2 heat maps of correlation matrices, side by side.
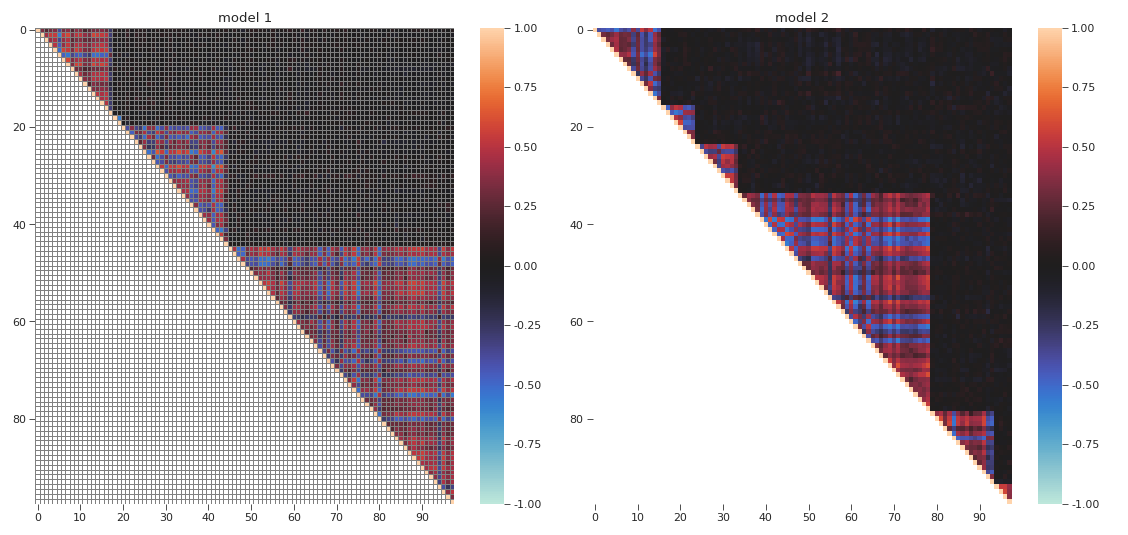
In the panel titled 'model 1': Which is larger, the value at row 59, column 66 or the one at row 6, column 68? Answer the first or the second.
the first
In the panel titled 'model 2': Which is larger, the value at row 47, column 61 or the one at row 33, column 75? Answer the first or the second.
the first
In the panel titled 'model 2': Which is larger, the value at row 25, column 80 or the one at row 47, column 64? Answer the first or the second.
the second
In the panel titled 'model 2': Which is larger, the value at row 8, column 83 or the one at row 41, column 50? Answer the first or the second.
the first
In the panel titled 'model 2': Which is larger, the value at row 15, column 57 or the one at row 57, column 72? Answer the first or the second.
the second
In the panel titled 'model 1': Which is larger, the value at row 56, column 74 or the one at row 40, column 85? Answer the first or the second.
the first
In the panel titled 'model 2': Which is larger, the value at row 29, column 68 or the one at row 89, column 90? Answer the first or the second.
the second
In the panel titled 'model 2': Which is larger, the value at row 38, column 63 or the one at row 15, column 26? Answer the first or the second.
the first
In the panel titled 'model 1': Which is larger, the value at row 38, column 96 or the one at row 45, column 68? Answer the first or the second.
the first
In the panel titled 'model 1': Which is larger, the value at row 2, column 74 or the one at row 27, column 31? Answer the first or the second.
the first
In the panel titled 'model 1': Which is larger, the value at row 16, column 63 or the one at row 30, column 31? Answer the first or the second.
the first
